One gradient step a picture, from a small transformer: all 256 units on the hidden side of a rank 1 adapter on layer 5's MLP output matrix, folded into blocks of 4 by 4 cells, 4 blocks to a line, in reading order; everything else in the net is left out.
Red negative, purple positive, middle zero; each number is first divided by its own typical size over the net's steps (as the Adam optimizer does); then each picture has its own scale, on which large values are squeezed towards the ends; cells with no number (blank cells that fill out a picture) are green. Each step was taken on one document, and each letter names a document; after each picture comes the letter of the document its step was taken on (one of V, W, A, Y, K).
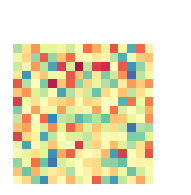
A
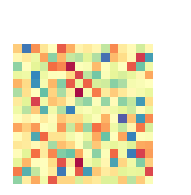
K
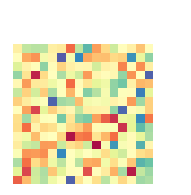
K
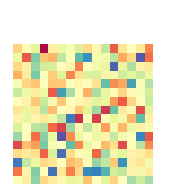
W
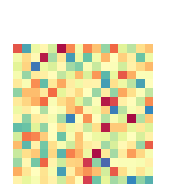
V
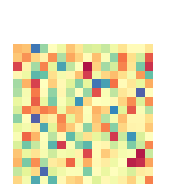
K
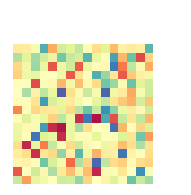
W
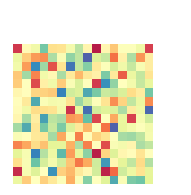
W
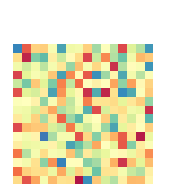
V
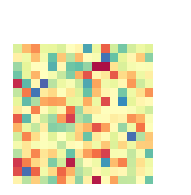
A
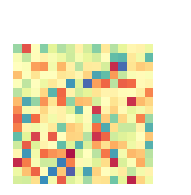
K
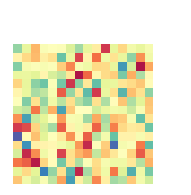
K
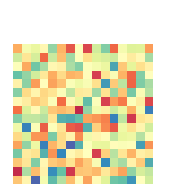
V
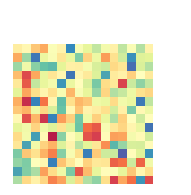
A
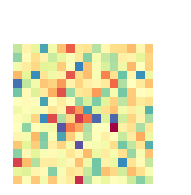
W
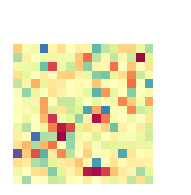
W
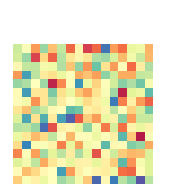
V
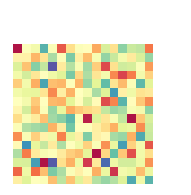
V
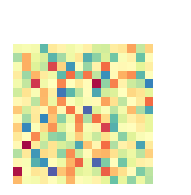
W
